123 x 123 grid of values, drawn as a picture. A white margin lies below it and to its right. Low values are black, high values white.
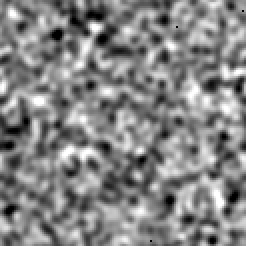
Histogram: bell-shaped. Grain: blotchy. Lone odd cells: 3, each lower than its neighbours. Mirror symmetry: none. Stripes: none. Average level on the scale: 50%.
